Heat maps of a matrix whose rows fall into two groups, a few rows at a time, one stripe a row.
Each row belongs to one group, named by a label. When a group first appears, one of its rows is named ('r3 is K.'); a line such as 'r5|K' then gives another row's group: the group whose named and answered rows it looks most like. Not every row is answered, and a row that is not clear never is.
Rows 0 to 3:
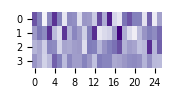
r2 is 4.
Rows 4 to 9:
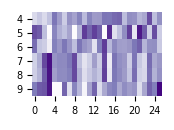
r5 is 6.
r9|4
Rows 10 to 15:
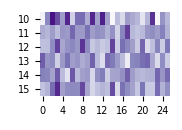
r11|4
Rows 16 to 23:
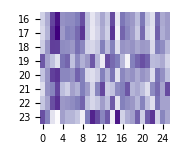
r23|6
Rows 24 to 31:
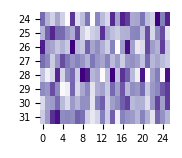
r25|6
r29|4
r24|4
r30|4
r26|4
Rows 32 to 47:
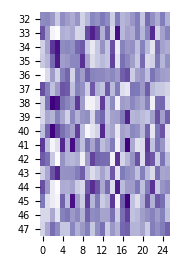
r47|4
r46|4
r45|4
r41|4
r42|6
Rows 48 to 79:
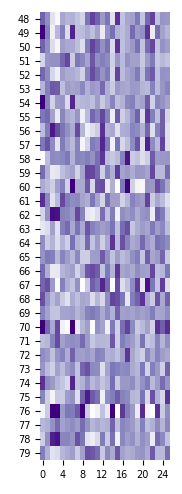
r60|4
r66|6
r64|4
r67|6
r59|6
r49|4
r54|4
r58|4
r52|6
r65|6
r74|4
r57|6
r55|6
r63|4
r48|6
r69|6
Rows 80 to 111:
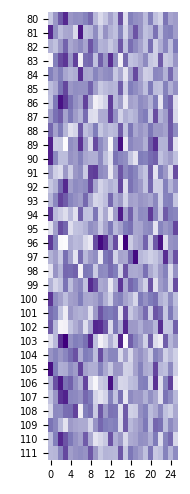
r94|4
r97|4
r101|6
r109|6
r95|4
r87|6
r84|4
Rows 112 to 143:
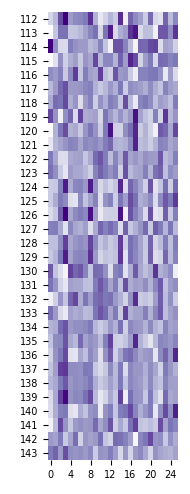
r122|6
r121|4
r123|6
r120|4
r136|4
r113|4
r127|6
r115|4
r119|4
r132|4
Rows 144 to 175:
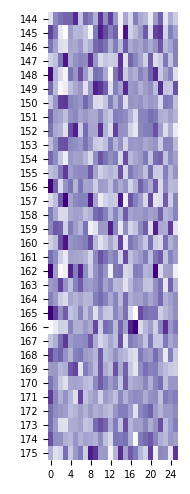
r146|6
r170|6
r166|4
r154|6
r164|6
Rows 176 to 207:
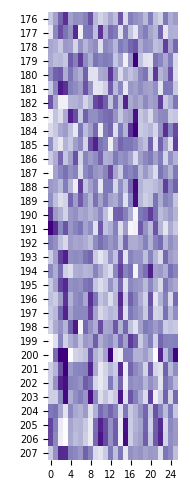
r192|6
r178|4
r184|4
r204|6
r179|4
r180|6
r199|4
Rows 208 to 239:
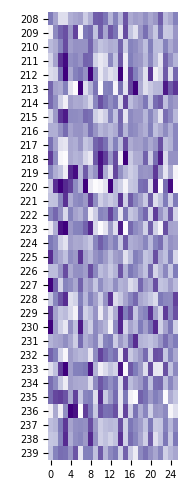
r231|4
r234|6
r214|6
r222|6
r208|6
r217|6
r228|4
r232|6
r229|4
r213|4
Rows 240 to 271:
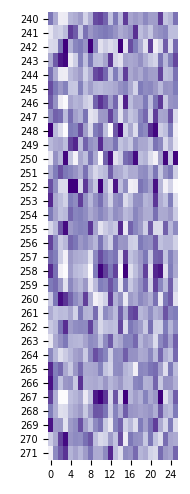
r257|6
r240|6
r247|6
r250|4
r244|6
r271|4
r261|4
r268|6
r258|6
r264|6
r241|4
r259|6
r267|6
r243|4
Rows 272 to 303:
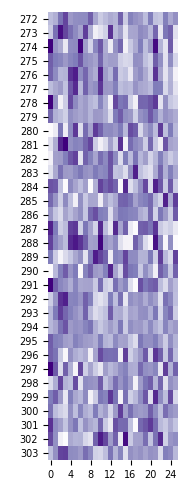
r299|6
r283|4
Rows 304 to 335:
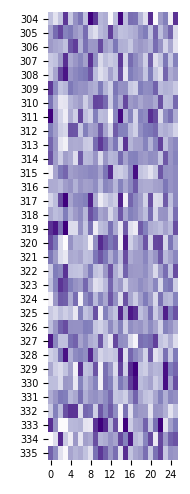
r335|6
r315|4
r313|6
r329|4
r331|4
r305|6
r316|4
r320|6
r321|6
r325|4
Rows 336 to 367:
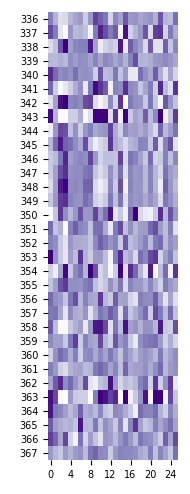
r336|6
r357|6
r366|4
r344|4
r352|6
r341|6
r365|4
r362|6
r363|6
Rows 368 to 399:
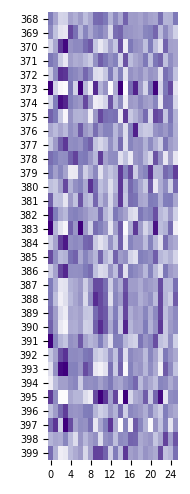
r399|6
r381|4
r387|6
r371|6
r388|6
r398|4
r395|6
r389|6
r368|6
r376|4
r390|6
